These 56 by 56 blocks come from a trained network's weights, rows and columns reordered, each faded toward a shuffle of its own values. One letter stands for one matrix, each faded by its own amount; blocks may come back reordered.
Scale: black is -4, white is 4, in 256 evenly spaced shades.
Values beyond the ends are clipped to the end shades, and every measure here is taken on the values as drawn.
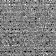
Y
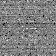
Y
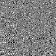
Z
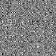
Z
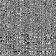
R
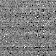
Y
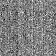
R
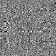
Z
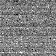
Y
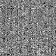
R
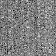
R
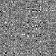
Z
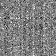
R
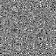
Z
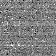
Y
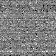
Y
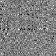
Z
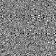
Z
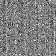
R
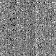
R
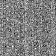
R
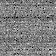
Y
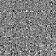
Z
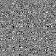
Z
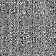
R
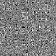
Z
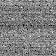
Y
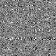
Z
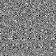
Z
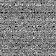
Y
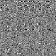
Z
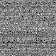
Y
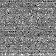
Y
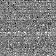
Y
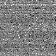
Y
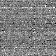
Y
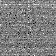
Y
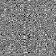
Z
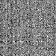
R
